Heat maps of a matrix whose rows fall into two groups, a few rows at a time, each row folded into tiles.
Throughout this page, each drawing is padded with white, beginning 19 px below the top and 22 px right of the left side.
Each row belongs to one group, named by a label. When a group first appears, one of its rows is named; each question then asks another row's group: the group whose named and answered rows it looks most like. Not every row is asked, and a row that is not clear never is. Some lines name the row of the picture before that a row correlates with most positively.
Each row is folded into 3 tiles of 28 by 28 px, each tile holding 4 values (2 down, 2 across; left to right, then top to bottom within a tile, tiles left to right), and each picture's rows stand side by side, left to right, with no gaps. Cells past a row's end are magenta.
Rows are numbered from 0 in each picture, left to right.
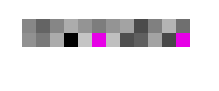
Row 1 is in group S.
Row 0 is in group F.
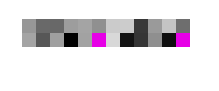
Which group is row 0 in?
F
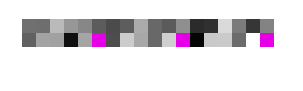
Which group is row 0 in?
F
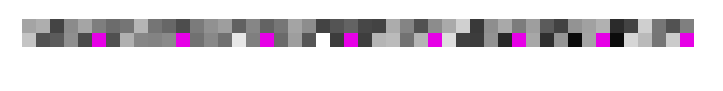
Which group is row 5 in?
S
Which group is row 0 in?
S
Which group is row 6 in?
F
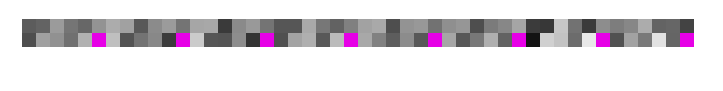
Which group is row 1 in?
S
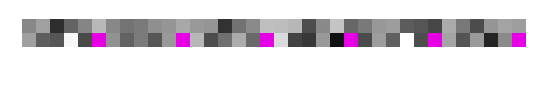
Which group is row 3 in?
S
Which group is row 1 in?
F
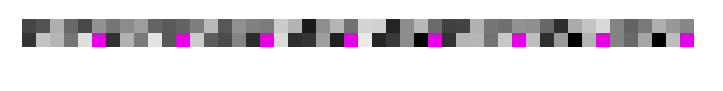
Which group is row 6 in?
F
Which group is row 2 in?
S
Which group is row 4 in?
S
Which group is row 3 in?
S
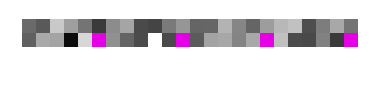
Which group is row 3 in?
S
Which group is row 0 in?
F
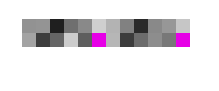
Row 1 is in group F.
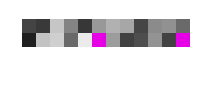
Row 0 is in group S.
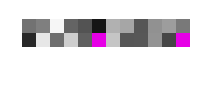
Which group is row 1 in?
S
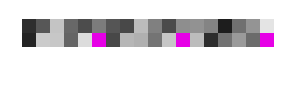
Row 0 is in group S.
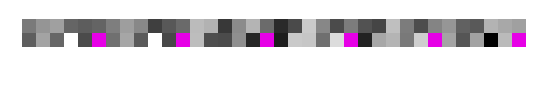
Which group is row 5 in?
F
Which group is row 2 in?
S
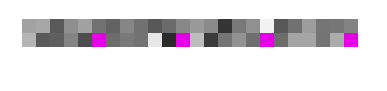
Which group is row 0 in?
S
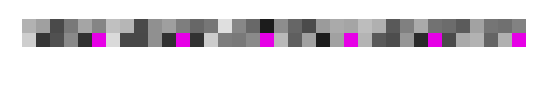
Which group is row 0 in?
S
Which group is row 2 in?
F
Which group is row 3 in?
F
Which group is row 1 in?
S
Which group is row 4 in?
S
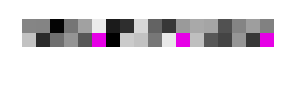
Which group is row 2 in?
S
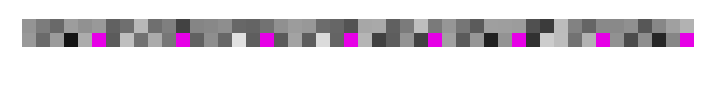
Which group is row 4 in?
S
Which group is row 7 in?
F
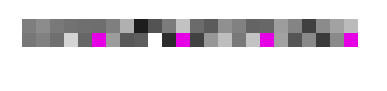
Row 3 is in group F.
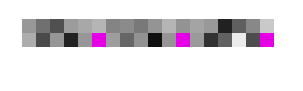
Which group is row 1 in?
F
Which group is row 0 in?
F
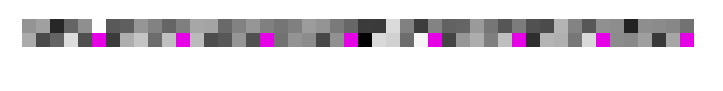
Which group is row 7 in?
F
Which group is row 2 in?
S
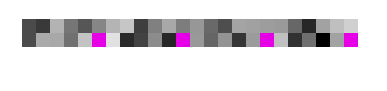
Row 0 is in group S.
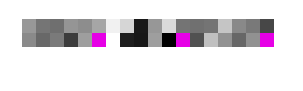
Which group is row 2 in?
F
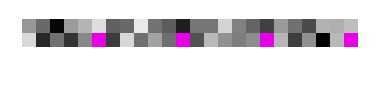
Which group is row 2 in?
F
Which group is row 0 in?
F
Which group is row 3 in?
F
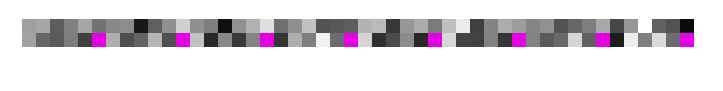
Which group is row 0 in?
S
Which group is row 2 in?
F
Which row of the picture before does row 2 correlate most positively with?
0
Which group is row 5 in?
S
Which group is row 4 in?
S
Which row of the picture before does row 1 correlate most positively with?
0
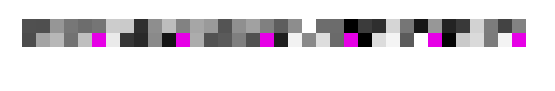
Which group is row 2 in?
S
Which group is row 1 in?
S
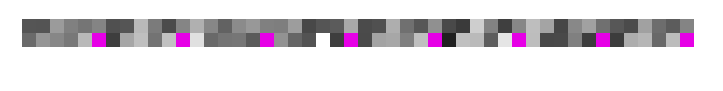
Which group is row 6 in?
S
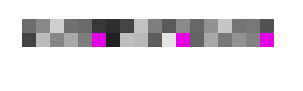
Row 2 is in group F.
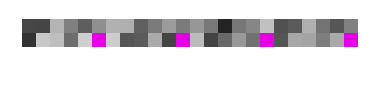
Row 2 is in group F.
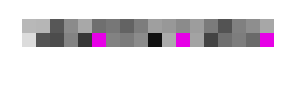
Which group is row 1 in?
F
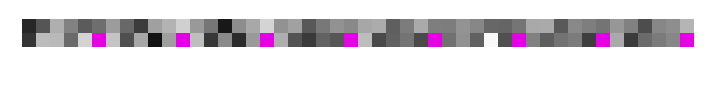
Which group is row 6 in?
S
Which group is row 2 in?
F
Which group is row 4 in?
S
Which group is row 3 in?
S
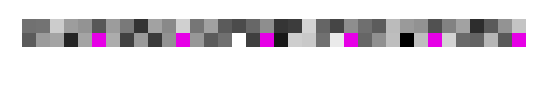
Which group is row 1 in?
F
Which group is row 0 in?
F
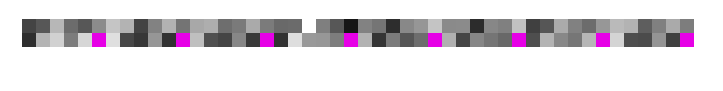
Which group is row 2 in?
S
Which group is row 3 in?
F
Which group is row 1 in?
S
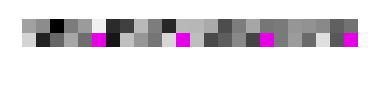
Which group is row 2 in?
S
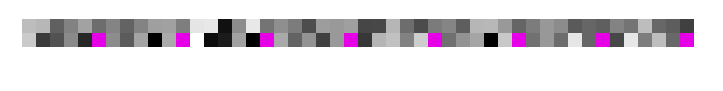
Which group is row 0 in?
S
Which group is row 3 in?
F
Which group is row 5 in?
F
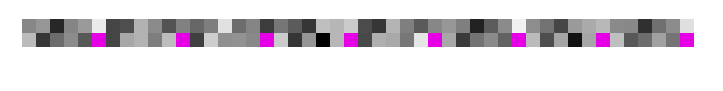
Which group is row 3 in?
F
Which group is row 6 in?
F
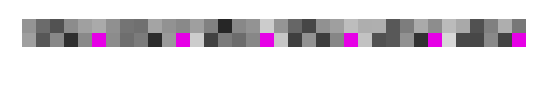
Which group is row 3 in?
F
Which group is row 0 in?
F
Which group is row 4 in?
S
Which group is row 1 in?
F
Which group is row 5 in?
S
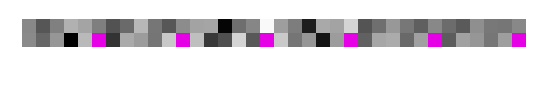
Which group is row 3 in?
F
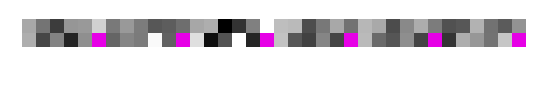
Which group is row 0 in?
F
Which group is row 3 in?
S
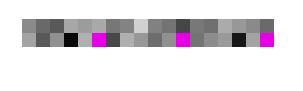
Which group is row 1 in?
F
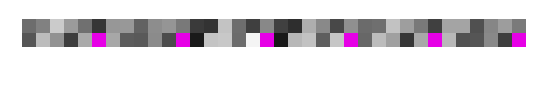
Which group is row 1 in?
S
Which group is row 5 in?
S
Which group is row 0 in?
F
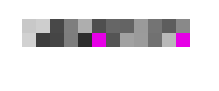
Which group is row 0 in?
S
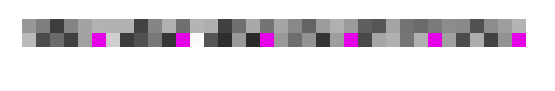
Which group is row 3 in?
F
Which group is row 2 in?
S
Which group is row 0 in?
F
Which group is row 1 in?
S
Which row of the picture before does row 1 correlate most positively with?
0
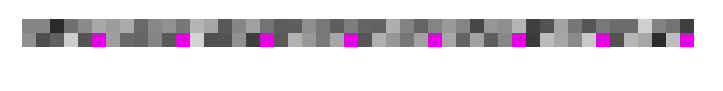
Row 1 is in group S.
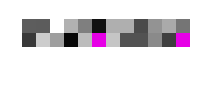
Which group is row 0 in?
F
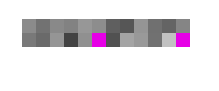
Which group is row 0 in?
F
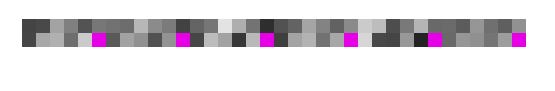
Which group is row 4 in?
S
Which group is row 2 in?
F
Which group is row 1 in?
F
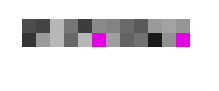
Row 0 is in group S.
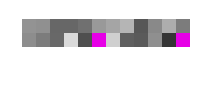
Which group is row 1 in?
S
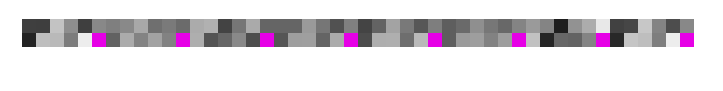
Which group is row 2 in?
S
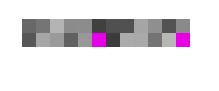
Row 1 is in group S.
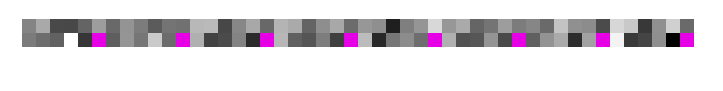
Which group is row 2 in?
S
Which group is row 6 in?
F
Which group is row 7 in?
S
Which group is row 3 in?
S
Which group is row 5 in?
S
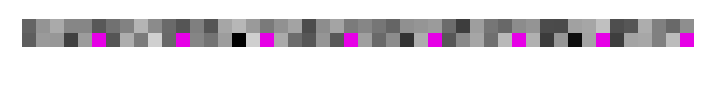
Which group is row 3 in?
S
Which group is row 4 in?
F
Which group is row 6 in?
F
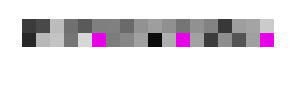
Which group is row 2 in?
F
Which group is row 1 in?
F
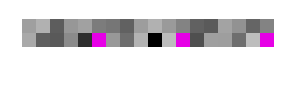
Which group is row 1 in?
F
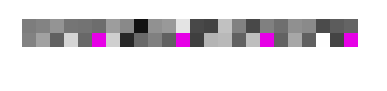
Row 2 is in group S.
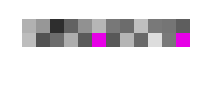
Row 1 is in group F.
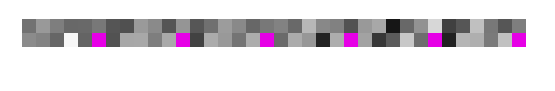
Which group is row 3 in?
F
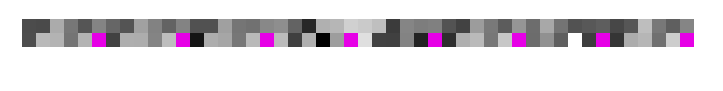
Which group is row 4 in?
S
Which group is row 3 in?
F
